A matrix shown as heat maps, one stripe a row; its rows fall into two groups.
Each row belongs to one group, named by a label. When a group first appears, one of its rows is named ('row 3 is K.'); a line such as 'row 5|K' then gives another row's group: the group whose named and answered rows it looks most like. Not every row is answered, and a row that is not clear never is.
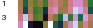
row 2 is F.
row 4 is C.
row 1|F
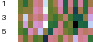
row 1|F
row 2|F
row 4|F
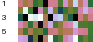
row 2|C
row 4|C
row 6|C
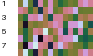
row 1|C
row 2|C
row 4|F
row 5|F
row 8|C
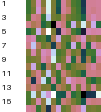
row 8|F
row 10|C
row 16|C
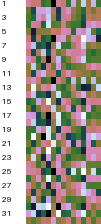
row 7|C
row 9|C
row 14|C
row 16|F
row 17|C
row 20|C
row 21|F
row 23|C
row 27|C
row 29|C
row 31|C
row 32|F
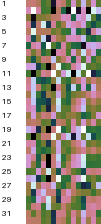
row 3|F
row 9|F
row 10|C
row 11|F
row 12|C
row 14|C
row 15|C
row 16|C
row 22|C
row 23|C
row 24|C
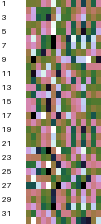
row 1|F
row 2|C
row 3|C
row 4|F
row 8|C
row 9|F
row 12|F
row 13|C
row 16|C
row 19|F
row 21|F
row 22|C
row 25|C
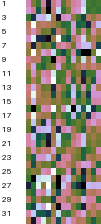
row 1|C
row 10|C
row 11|F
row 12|F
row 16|F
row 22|F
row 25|F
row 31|C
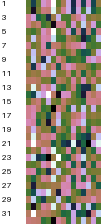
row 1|F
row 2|F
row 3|C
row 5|F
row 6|F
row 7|C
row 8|F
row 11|F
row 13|F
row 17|C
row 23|C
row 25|C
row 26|F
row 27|F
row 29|C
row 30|F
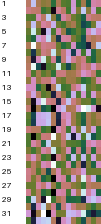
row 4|F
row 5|C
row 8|F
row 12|F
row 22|F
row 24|F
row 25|C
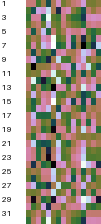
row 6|F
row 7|F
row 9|C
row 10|F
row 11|F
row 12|C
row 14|F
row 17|C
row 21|C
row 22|C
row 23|C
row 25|F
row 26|F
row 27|C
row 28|F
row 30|C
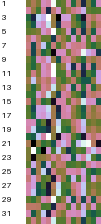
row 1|F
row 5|F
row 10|F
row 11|F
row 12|F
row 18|C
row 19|C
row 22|C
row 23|F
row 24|C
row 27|C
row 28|C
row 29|F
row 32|F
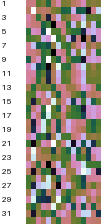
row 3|C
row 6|F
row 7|C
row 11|C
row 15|F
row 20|C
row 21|F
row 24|C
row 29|C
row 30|F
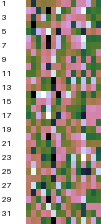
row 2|C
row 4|F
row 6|C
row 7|C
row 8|F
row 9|F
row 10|C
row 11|F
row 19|F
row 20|C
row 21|C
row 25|F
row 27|C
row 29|C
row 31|F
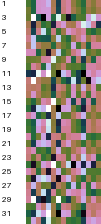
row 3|C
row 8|C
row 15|F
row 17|C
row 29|C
